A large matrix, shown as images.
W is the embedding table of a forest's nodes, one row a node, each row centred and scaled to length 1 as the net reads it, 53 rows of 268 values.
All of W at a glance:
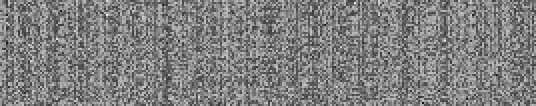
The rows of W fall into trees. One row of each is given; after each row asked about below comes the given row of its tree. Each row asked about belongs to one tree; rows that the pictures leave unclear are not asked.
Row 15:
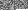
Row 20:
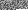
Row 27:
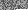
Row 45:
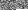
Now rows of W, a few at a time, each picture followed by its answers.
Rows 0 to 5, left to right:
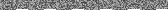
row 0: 27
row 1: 20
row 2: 27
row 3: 15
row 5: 45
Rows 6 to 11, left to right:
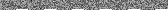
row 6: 27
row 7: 27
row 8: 15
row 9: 15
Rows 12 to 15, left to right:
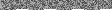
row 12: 27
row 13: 15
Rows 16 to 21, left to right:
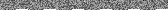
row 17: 15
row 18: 27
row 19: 20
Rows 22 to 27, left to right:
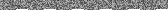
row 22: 27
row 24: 20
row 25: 15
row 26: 27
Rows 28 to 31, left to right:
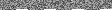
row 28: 45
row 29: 20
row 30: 15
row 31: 15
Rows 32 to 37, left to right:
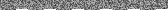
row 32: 45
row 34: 15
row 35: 20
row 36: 15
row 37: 27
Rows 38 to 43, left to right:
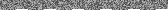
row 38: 15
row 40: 15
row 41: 20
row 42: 20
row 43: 15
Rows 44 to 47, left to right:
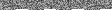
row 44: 27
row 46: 15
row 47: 27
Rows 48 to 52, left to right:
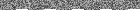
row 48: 45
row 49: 27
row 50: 15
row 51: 20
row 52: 20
